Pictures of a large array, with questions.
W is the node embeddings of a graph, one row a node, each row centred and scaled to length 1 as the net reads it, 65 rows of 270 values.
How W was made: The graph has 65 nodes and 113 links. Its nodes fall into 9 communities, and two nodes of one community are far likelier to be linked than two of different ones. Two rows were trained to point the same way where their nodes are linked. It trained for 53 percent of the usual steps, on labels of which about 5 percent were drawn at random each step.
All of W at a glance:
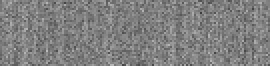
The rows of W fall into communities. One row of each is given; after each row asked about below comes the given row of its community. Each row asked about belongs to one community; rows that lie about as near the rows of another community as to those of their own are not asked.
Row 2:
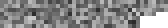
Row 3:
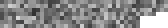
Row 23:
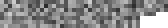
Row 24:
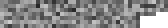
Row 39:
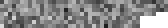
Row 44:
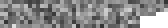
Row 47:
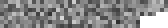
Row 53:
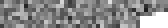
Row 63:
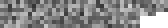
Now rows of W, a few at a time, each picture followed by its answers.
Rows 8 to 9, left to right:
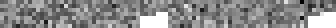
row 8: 47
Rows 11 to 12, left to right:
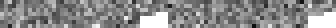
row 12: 2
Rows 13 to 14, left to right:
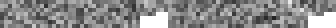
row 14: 24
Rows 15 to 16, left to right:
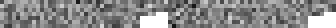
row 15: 39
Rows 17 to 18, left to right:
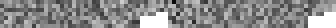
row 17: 2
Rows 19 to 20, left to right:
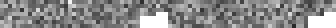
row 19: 23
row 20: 3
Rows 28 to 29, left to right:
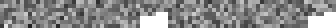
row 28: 63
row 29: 3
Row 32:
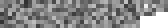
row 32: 63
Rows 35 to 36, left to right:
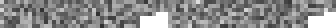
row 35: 24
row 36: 24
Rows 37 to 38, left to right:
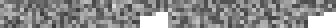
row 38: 24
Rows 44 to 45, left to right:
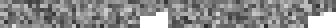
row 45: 53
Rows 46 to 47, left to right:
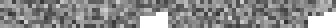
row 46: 44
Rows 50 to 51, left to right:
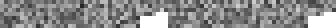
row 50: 63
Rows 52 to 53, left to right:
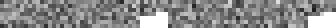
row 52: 47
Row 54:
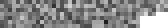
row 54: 63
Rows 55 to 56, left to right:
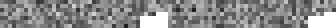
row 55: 3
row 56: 39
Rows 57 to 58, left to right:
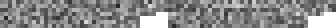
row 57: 47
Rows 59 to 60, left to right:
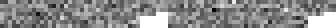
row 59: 47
